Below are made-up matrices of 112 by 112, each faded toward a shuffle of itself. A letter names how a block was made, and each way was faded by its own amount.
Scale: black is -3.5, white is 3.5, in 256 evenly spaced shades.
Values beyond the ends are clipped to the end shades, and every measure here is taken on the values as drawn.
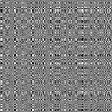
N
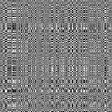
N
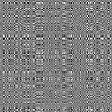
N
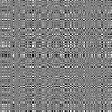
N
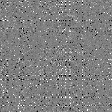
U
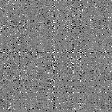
U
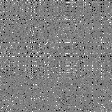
U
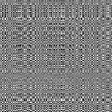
N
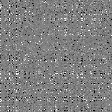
U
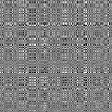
N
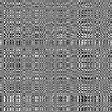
N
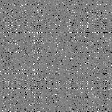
U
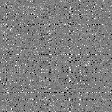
U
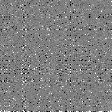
U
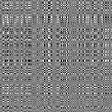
N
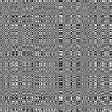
N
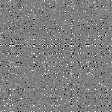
U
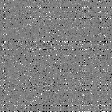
U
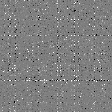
U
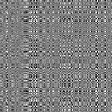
N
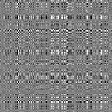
N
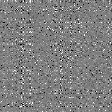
U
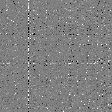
U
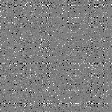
U
